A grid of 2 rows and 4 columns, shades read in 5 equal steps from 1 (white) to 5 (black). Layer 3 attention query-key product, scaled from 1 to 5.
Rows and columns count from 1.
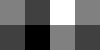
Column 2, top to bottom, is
4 5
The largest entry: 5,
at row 2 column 2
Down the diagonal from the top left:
3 5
